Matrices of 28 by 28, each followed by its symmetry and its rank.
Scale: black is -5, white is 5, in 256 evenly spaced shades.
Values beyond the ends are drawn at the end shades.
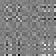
symmetric, rank three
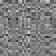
neither, rank three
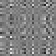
neither, rank two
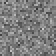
neither, full rank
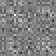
symmetric, rank three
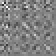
symmetric, rank three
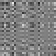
neither, rank two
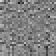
neither, rank five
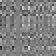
neither, rank three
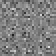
neither, rank five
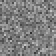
neither, full rank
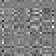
neither, rank three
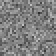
neither, full rank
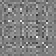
symmetric, rank three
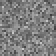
neither, full rank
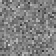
neither, full rank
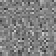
neither, rank five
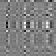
neither, rank two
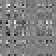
neither, rank two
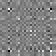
symmetric, rank three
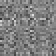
neither, rank five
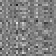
neither, rank three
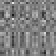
neither, rank two
